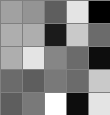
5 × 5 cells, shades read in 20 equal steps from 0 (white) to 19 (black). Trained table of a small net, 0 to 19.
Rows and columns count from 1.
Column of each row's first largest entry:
5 3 5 2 4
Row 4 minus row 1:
4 4 -2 9 -15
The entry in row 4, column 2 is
12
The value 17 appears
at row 2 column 3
